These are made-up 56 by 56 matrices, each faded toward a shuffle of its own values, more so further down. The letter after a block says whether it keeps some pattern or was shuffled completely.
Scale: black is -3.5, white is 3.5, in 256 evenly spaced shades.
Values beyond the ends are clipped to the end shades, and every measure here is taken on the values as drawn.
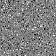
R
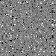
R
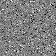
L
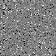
R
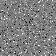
L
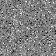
R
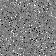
L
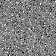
L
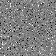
R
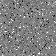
L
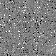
R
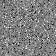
L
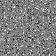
R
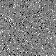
R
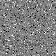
R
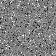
L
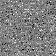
R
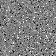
L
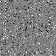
R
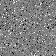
L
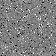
L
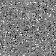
R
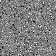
L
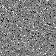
L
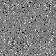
R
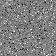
L
